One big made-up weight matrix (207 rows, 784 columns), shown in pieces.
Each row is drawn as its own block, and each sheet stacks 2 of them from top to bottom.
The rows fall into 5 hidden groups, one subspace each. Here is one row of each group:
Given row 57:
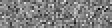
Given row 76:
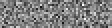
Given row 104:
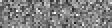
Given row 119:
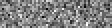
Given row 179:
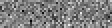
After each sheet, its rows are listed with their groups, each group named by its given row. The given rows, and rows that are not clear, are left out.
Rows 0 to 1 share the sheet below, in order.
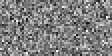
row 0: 119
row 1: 76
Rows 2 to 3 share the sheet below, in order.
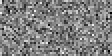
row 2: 76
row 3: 104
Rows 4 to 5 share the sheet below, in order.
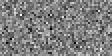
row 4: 179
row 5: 104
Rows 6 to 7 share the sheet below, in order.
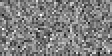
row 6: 119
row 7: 104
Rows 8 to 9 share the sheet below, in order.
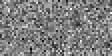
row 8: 76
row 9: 179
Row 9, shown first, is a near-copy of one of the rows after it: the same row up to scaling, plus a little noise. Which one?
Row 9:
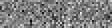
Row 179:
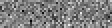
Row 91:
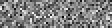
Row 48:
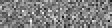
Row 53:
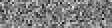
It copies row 179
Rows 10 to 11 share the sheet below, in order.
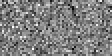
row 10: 104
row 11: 76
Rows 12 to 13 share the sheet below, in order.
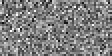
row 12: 76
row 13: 57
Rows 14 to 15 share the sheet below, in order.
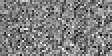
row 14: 57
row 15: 57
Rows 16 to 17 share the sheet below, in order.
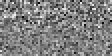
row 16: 104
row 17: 57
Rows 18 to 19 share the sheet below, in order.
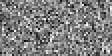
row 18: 119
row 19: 104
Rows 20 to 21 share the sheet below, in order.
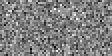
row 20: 104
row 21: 179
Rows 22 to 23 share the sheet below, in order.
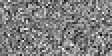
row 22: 179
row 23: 57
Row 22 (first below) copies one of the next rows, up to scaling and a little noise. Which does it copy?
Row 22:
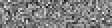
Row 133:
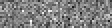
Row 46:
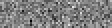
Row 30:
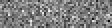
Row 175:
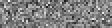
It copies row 175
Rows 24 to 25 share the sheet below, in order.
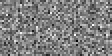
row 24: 76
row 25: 76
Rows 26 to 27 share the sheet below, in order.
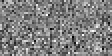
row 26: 104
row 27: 104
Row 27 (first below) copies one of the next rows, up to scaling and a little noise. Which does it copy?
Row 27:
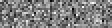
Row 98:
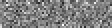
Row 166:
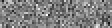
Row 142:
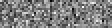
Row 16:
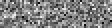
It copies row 142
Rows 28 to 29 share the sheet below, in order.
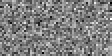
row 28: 76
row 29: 57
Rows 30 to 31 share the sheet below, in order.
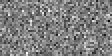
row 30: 179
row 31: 76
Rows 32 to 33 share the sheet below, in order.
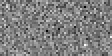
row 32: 119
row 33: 76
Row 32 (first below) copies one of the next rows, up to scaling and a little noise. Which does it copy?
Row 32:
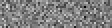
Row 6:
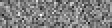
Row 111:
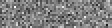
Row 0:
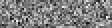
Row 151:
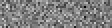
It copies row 151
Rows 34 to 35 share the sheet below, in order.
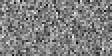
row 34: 57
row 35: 104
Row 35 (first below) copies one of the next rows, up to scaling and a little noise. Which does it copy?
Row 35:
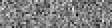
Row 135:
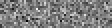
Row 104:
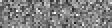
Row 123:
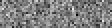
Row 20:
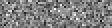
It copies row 123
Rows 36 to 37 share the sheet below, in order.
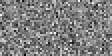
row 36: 57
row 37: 104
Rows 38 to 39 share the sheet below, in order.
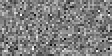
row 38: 179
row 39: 76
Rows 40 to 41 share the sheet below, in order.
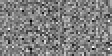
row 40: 179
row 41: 179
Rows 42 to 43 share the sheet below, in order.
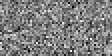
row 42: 179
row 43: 57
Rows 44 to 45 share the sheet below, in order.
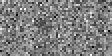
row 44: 76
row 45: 76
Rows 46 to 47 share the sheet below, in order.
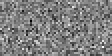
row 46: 179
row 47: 179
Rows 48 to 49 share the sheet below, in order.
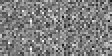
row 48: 179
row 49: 179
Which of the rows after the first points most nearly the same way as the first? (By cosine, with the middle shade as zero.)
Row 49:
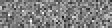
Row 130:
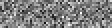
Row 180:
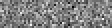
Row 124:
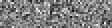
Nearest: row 180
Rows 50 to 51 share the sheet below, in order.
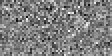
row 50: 119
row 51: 179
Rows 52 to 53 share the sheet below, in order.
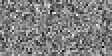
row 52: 104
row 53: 179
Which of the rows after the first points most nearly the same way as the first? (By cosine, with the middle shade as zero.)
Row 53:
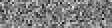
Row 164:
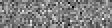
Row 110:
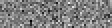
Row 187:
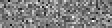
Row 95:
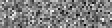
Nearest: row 110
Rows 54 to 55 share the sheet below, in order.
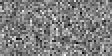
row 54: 179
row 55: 104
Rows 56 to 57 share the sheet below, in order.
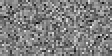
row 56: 76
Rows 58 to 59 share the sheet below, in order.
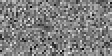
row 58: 76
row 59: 179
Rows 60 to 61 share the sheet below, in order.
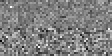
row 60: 76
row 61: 119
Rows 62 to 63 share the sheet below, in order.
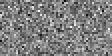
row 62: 57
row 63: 119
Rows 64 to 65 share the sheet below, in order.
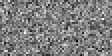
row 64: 179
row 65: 76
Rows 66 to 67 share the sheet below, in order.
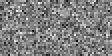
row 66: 104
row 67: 76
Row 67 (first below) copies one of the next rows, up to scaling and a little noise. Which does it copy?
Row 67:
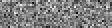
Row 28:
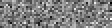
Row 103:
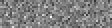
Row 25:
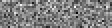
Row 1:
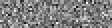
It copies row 25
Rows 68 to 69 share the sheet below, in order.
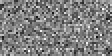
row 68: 179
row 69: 57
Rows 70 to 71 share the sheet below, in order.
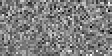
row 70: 76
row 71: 76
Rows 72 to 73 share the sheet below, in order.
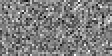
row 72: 57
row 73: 119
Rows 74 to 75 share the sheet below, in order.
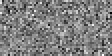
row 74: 76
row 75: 57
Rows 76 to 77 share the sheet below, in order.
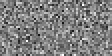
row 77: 119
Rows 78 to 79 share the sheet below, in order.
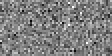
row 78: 179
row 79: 57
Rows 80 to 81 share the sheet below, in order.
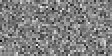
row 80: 119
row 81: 119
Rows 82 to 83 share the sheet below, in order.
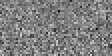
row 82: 119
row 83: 57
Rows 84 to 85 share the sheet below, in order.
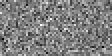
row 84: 119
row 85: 179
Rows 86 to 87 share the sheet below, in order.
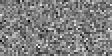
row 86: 57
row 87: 119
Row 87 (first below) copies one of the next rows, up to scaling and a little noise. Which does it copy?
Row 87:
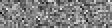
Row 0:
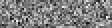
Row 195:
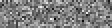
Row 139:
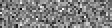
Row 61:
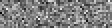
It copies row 61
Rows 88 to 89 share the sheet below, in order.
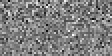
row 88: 179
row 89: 179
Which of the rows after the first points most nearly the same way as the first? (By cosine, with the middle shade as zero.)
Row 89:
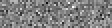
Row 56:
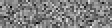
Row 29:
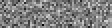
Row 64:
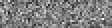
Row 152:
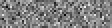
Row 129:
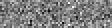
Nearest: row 129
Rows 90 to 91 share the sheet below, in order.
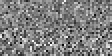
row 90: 57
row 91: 179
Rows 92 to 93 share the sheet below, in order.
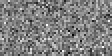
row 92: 179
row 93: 179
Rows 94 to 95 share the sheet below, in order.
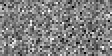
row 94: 179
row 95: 104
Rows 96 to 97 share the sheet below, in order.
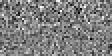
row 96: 119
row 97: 57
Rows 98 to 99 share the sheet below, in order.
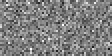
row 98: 104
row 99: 179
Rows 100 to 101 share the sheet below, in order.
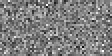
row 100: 179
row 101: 104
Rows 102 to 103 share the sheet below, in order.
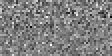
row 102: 119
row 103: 76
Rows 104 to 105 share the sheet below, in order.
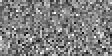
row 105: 119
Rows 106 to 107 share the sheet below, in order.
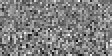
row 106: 57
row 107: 76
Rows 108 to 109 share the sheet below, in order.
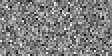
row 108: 119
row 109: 119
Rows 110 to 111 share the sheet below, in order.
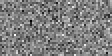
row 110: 179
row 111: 119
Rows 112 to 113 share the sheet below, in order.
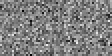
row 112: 179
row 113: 119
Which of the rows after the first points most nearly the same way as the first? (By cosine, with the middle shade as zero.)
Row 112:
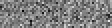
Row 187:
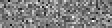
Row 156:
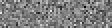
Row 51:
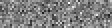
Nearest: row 51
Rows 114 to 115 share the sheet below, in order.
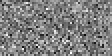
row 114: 57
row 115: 119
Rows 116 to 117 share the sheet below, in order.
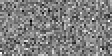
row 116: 179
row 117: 104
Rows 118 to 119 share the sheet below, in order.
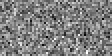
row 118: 179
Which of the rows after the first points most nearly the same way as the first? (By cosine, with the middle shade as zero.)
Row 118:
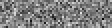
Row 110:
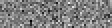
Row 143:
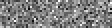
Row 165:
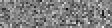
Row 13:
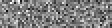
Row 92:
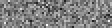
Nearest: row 110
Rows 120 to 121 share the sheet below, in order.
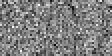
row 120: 104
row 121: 76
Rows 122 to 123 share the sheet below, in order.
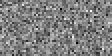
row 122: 57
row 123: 104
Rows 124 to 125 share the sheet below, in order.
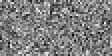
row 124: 104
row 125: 119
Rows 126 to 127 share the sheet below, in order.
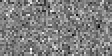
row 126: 104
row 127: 179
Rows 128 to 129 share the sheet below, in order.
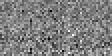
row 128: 179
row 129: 179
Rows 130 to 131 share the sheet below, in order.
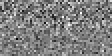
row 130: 179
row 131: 104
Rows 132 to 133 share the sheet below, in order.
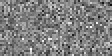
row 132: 76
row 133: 179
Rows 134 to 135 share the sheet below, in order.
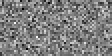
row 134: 76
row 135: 104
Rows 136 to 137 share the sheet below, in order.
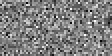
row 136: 57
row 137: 119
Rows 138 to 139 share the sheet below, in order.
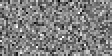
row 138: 119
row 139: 119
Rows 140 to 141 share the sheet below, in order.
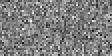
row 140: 179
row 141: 57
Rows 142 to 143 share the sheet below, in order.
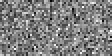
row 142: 104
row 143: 76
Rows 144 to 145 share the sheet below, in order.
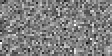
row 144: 57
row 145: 57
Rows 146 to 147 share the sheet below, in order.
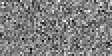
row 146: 76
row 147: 179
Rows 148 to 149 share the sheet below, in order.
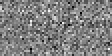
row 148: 179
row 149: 179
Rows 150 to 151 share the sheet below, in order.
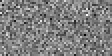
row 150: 57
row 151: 119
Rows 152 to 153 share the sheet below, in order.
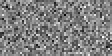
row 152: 119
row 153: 179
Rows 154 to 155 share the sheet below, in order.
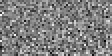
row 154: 57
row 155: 119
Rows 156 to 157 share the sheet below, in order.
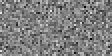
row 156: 119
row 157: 57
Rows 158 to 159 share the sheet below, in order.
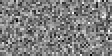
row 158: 119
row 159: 76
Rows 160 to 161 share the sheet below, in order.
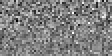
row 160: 119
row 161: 104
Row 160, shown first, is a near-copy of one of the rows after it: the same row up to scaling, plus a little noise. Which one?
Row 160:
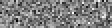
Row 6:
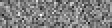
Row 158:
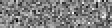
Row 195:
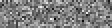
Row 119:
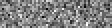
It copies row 158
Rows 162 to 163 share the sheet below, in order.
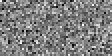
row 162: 104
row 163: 179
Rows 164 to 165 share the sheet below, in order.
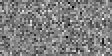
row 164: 179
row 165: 57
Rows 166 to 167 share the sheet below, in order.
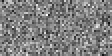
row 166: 104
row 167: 76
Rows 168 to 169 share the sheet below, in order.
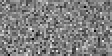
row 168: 119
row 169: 76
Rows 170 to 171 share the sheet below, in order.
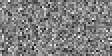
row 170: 179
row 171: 76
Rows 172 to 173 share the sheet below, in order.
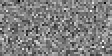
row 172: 57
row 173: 179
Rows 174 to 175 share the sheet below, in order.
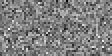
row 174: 104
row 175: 179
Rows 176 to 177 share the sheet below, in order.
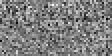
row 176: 76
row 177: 119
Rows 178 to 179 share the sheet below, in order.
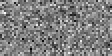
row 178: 104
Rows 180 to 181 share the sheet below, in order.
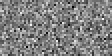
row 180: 179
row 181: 57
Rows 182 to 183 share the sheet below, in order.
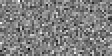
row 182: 57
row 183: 57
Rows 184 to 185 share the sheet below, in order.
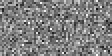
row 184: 57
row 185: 104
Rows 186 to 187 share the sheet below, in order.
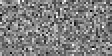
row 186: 57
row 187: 179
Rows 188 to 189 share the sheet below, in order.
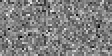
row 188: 104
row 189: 179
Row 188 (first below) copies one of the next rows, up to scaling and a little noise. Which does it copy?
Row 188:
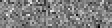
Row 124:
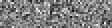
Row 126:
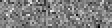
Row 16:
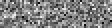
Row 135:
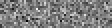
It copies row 126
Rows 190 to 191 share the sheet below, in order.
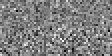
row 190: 104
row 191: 76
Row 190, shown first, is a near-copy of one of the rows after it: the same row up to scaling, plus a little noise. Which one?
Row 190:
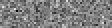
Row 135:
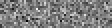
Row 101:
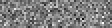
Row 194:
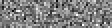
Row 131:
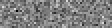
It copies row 131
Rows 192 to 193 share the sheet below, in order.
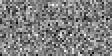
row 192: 76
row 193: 76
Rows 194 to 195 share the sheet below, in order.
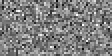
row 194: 104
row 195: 119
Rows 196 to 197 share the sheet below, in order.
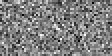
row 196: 57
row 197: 119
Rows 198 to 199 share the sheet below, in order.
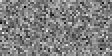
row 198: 76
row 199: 57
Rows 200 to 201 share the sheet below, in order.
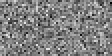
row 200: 76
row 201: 119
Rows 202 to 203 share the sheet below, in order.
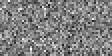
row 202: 179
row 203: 179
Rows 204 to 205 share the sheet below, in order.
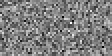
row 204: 57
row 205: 179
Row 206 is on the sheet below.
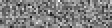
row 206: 76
